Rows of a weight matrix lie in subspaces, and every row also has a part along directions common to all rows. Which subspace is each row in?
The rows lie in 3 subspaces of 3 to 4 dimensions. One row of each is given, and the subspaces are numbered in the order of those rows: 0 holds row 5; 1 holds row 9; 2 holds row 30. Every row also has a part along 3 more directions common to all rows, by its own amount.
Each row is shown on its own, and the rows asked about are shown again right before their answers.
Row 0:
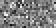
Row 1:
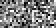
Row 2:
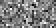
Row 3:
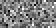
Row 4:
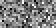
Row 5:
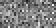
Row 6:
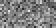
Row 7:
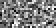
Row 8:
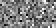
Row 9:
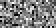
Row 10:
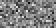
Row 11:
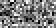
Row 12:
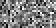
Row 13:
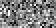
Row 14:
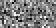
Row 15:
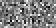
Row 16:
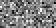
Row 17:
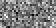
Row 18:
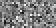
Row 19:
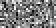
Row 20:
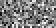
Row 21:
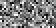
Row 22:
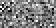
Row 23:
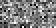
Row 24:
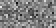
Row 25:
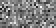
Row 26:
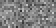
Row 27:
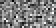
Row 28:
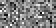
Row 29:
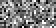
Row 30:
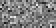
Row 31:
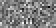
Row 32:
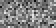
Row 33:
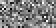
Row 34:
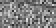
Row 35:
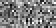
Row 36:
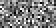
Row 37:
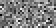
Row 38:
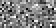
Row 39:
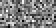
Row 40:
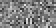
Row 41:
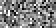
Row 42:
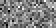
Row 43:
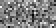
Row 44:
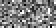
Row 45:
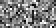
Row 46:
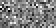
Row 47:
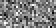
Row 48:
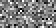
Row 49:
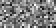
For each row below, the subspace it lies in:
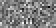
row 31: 0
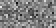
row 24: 1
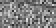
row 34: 0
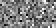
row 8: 2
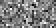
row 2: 1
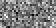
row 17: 1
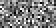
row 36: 0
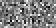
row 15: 0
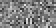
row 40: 0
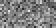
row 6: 2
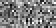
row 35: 0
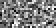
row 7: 0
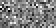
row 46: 2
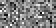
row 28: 1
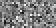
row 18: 0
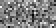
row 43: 1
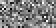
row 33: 1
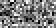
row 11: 0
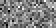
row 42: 2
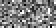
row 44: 2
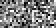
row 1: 1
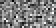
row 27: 0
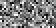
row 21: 1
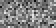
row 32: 1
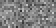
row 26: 0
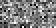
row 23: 2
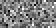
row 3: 2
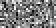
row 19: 1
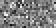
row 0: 1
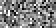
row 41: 2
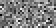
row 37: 0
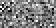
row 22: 2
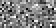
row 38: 2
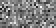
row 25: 2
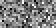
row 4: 1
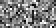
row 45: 1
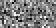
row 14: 0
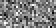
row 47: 1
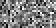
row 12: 2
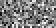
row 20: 0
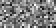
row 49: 2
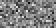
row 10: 1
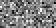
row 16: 1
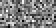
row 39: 0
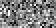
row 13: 2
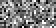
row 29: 2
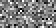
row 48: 0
